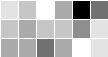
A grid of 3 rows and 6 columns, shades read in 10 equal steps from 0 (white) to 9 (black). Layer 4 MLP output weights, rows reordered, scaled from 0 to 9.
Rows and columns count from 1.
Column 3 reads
0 2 5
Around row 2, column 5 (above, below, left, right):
9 0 2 1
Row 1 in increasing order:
0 1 2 3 5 9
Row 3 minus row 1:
2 1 5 0 -9 -4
